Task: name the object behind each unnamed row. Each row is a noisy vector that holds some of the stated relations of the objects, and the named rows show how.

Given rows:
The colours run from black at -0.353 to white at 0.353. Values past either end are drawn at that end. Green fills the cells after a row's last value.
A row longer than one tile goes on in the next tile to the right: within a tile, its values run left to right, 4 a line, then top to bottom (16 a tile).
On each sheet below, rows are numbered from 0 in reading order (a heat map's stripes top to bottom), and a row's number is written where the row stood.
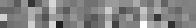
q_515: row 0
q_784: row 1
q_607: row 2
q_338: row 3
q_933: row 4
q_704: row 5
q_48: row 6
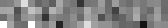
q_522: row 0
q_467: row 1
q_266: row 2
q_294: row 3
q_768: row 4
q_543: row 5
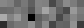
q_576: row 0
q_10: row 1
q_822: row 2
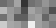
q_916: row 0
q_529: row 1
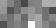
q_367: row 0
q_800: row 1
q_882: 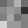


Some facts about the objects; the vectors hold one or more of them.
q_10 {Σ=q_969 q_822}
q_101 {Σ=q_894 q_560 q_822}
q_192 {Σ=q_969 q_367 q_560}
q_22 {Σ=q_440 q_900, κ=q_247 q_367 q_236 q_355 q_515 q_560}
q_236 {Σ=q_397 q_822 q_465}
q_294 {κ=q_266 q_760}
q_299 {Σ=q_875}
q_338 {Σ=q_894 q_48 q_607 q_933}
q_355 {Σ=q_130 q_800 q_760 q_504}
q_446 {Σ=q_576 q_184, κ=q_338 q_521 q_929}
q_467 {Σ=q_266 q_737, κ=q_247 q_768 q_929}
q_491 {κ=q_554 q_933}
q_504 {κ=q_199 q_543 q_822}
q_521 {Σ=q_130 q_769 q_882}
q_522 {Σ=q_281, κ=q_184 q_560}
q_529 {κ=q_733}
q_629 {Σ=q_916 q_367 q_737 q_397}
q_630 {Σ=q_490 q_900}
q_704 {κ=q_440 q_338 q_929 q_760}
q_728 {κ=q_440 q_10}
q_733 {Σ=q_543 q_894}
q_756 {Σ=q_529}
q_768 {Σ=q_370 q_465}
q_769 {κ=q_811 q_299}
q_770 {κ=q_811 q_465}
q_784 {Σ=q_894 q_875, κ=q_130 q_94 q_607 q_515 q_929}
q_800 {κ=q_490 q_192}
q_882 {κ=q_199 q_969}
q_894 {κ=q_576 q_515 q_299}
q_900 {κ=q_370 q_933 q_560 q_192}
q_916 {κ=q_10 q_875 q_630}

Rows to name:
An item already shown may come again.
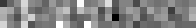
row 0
q_784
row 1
q_515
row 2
q_22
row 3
q_522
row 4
q_10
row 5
q_756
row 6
q_768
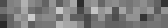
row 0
q_733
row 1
q_515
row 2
q_916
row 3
q_630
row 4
q_756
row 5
q_629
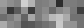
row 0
q_560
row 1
q_130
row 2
q_770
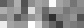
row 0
q_728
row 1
q_900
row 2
q_490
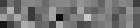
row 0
q_299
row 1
q_236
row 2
q_192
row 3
q_515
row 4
q_969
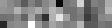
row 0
q_440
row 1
q_446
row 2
q_894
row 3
q_101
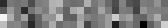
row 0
q_769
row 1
q_733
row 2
q_929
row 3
q_760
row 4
q_811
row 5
q_875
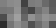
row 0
q_199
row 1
q_465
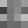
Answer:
q_130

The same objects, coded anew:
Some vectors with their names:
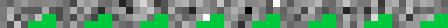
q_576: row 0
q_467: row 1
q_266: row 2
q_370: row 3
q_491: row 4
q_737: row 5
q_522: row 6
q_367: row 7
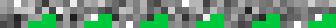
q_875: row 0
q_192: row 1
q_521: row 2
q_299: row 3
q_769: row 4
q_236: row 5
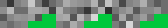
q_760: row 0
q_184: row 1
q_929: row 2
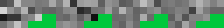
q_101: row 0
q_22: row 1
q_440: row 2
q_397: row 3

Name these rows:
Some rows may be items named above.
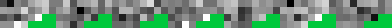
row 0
q_822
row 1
q_900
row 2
q_630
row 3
q_768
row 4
q_490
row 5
q_969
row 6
q_22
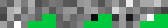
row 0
q_130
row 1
q_704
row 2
q_192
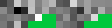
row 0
q_465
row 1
q_811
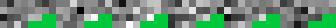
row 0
q_338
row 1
q_933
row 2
q_822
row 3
q_10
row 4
q_101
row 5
q_770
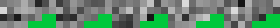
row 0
q_784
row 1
q_894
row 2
q_916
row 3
q_560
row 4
q_446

